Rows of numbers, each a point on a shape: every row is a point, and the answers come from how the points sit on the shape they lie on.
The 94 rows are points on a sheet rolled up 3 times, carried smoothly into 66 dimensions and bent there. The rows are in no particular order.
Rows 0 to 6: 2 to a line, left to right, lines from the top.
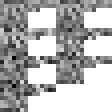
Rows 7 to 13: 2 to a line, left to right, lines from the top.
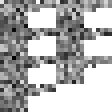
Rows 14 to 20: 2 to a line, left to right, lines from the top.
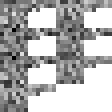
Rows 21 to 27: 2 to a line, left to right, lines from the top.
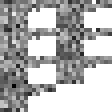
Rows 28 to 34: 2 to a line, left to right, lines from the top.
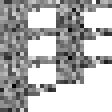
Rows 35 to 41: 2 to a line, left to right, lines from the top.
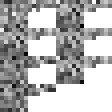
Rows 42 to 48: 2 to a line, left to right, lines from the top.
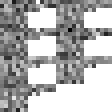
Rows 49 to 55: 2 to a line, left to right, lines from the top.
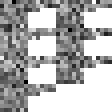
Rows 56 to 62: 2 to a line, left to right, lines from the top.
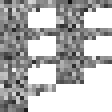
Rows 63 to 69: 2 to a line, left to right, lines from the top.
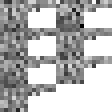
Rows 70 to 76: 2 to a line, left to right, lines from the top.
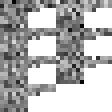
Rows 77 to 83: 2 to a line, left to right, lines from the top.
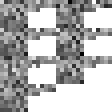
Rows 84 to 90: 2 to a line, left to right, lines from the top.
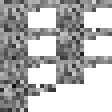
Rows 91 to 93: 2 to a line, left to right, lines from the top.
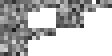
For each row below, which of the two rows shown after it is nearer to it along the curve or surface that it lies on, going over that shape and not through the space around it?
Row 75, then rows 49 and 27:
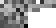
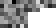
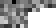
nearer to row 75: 49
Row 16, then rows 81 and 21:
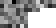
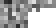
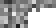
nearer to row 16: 21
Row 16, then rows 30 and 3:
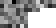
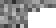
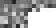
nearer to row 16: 3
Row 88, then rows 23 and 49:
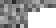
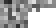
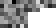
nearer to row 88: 23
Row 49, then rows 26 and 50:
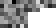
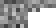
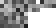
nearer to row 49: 50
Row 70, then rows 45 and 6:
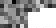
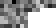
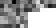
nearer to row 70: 45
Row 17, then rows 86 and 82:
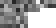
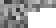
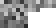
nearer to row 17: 82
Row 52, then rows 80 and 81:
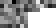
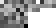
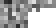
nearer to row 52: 80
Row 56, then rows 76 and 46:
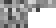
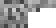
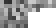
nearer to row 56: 46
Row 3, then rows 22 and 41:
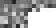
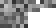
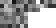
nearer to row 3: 41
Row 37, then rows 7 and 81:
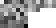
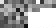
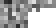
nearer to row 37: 7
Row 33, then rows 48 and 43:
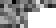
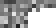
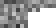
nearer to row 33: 48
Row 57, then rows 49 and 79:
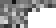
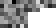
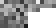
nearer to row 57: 49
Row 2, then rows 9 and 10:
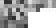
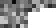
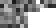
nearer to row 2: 10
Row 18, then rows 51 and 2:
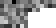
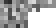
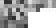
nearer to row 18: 51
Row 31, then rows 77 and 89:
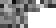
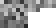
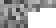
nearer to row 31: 77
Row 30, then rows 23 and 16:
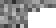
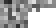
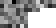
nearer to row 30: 23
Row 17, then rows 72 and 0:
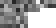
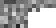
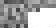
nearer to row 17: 72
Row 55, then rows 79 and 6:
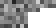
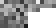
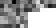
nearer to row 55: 79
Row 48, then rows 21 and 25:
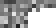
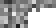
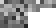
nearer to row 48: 21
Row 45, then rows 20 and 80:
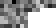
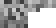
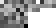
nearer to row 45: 80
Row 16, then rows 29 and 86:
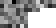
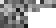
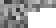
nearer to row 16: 29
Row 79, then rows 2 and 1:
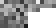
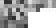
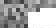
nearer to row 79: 1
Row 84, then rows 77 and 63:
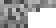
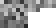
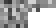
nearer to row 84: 77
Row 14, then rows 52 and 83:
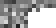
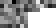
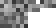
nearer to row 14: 52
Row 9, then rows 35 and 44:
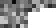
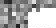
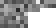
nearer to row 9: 35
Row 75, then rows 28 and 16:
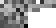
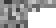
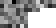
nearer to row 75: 16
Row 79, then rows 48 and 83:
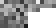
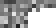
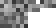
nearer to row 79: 83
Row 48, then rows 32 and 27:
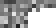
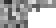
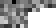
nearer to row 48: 27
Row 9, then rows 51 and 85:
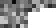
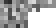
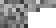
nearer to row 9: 51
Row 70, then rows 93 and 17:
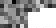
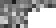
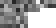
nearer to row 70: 93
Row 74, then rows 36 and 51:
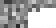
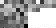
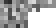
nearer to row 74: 51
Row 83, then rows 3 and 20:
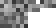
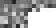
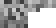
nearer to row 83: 20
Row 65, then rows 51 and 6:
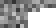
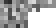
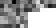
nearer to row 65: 51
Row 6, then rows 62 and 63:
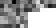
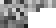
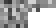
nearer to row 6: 63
